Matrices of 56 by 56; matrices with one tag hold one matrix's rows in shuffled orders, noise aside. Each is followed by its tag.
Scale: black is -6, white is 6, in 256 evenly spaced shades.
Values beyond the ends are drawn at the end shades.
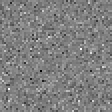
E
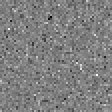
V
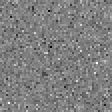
V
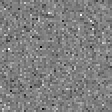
E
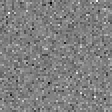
V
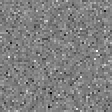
V
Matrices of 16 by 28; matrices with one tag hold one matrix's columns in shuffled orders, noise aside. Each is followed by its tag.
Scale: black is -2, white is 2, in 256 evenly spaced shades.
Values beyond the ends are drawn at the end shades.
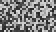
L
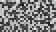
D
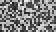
D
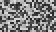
D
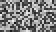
D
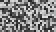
L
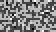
D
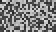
D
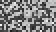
L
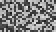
D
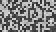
L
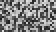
L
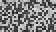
D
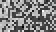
L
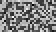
D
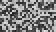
D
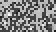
L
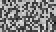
L
